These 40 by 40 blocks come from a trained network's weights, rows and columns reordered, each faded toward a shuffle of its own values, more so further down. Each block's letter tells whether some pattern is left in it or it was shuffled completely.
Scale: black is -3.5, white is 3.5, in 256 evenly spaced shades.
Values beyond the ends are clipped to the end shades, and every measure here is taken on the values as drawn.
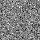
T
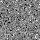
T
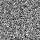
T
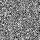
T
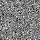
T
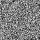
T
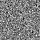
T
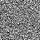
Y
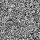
T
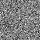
T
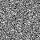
T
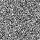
T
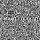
Y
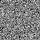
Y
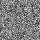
T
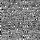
Y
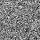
T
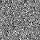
Y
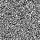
T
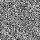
Y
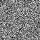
Y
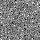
T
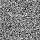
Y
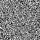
T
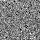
T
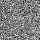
Y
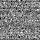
Y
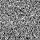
Y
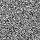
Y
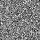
T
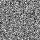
T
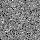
T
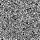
Y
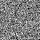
Y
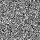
T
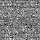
Y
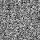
Y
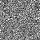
T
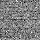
Y
